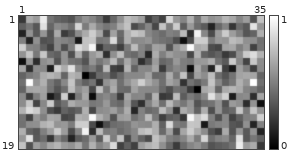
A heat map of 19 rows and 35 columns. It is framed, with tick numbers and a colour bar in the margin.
Seam: none. Symmetry: a half turn. Average level on the scale: 50%. Stripes: none. Slope: none. Histogram: bell-shaped.
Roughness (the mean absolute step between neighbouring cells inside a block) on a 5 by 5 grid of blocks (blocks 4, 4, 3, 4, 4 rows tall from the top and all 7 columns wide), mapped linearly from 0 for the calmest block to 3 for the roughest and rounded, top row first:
2 2 1 3 2
3 2 2 2 3
1 2 0 2 1
3 2 2 2 3
2 3 1 2 2
